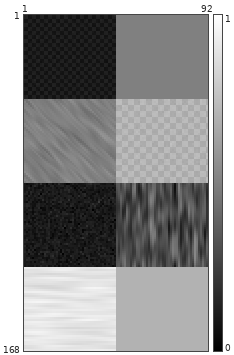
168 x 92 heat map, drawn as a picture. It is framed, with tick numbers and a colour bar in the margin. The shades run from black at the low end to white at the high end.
It is made of 4 by 2 panels. Panel 1,1: very low, checkered, faint in contrast. Panel 1,2: middling, flat. Panel 2,1: middling, slanting down to the right, faint in contrast. Panel 2,2: high, checkered, faint in contrast. Panel 3,1: very low, fine-grained, faint in contrast. Panel 3,2: low, streaked downward. Panel 4,1: very high, streaked across, faint in contrast. Panel 4,2: high, flat.
